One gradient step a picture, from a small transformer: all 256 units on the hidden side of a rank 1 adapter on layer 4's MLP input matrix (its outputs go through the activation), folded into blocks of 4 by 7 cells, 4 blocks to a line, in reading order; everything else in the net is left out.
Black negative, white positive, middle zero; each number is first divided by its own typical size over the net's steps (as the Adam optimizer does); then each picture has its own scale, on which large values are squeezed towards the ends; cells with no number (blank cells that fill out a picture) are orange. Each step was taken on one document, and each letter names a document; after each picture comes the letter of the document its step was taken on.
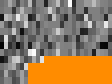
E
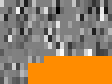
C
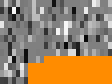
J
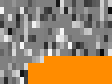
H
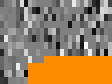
C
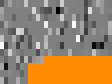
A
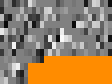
H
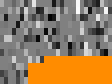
C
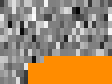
E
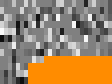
H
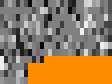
E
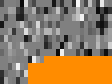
C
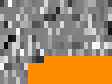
E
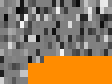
C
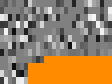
H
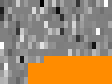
A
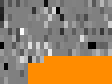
A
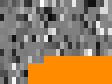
C
